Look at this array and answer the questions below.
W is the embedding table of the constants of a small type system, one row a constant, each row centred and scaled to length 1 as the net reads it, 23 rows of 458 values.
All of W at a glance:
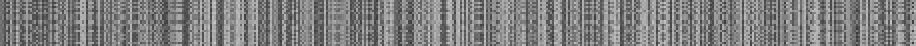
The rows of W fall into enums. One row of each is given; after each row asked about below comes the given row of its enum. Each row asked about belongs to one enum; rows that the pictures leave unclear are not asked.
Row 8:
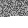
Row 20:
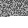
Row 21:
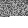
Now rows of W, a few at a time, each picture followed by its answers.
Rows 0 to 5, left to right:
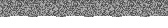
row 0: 8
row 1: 21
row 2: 8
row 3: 21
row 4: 8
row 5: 20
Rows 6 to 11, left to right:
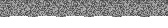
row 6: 21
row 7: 8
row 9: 8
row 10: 21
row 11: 21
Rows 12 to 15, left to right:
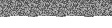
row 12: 8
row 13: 20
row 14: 20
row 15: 21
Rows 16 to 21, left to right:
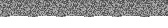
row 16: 20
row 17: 8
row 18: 20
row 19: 8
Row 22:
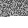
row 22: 20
